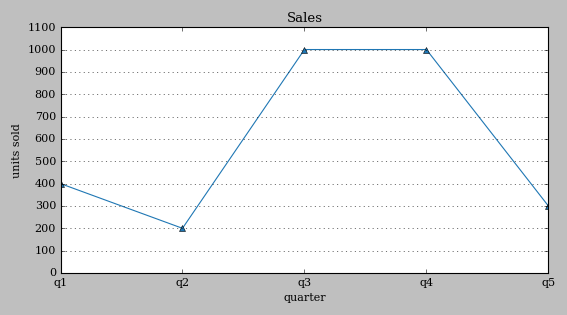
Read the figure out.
Title: Sales
x-axis: quarter, ticks q1 q2 q3 q4 q5
y-axis: units sold, ticks 0 100 200 300 400 500 600 700 800 900 1000 1100
Values:
400 200 1000 1000 300
